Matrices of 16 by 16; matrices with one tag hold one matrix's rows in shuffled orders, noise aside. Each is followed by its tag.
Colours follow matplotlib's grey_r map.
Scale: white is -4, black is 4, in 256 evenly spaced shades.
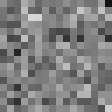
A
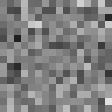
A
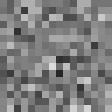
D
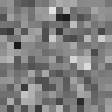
D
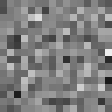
A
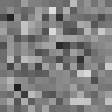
D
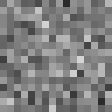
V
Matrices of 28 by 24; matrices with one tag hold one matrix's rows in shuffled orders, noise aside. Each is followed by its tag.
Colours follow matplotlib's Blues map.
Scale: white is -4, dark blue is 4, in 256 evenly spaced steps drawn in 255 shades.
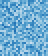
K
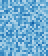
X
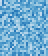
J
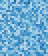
J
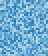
K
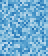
J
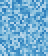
J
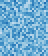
K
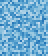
J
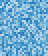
X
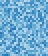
K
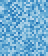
K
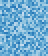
K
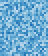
X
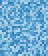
J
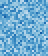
K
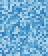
J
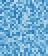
K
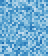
X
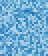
X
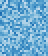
J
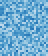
X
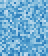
J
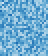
X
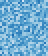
J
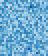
X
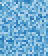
X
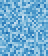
K
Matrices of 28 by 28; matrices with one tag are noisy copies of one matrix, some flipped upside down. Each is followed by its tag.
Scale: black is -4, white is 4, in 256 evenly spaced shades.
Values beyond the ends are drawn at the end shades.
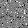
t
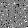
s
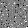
s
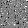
s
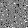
s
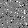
t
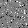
t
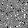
t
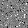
t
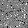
t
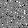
t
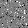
t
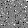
s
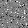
t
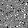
t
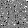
s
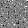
s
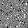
t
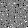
s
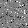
t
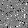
t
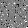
s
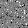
t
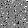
s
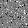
t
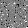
s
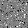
t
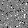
t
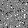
t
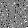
s
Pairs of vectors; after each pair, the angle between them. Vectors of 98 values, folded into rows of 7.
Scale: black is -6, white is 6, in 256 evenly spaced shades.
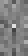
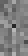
nearly opposite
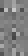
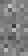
partly aligned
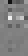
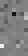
orthogonal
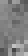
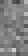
partly opposed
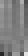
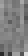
nearly parallel
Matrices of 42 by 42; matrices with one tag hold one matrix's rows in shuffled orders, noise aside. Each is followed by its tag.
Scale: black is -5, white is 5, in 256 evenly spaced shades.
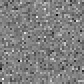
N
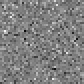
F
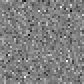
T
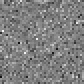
N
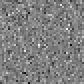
T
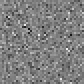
T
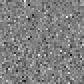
T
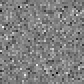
N
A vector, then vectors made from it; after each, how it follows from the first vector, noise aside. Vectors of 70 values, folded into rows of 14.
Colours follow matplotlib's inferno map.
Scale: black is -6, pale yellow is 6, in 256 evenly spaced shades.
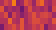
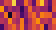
scaled up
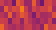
negated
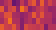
sign-scrambled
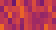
negated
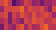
sign-scrambled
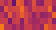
negated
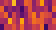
scaled up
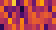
scaled up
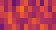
sign-scrambled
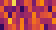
scaled up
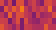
negated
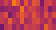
sign-scrambled
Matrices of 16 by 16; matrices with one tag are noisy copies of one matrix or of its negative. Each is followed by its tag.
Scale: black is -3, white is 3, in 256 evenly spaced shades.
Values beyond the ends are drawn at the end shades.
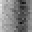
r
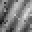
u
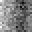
r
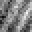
u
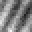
u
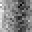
r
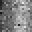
r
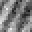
u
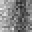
r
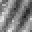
u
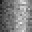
r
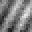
u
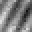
u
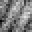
u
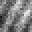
u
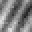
u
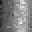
r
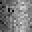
r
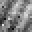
u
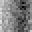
r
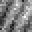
u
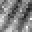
u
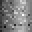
r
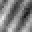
u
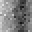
r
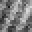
u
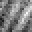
u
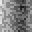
r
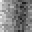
r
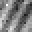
u
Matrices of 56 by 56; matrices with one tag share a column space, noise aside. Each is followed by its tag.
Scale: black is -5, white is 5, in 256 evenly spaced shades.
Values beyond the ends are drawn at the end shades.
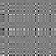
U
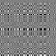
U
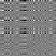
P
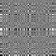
U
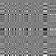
U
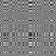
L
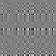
U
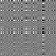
P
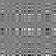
U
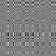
L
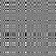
L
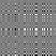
U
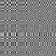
L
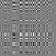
L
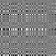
U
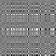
U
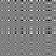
P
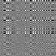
P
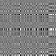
U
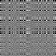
P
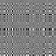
U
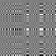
U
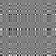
U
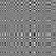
L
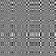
L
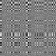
L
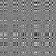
L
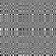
U
